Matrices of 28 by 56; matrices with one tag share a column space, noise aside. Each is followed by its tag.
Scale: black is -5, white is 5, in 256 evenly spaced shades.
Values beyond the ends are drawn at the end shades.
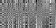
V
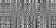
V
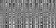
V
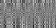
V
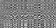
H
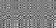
H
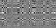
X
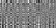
V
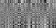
V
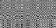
H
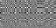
X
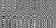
H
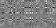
X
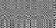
H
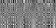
V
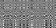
H
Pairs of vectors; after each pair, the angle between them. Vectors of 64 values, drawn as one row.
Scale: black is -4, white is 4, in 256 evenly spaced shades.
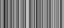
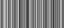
nearly opposite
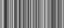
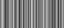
nearly parallel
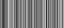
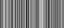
orthogonal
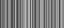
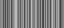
orthogonal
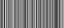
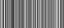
nearly opposite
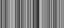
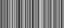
partly aligned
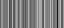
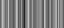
partly aligned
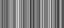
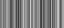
nearly opposite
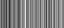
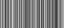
partly opposed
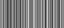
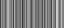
orthogonal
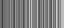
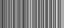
nearly parallel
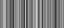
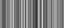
nearly opposite
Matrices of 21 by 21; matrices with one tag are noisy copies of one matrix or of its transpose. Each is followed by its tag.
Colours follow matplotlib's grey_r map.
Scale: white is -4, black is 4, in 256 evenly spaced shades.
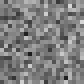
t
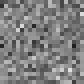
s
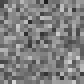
s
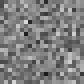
s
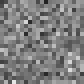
s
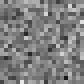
t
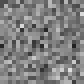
s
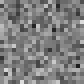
t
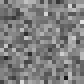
t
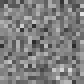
s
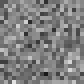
s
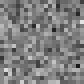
t
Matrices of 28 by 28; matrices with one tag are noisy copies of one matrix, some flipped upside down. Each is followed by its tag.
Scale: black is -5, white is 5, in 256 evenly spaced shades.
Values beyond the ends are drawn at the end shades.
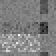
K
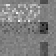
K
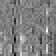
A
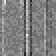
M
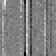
M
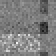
K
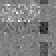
K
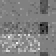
K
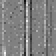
M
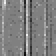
M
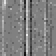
M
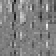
A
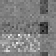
K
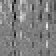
A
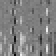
A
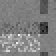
K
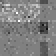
K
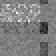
K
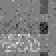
K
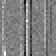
M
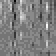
A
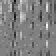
A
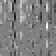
A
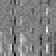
A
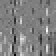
A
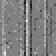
M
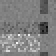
K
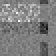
K
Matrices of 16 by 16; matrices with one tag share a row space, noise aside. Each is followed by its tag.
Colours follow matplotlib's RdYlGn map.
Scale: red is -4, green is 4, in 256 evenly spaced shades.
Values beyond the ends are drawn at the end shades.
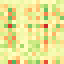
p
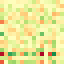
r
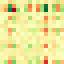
p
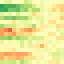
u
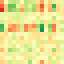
r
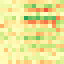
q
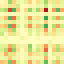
p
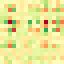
p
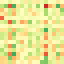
p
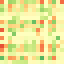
r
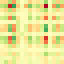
p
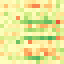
q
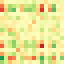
r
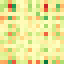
p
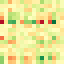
r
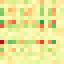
r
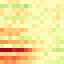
u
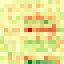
q
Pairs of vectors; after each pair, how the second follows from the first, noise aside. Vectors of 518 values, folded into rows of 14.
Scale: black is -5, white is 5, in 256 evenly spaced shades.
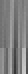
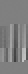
partly zeroed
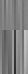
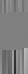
partly zeroed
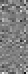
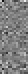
reversed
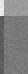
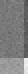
reversed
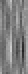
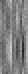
copied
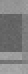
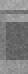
reversed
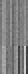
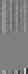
partly zeroed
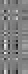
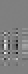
partly zeroed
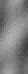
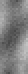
negated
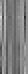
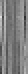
copied
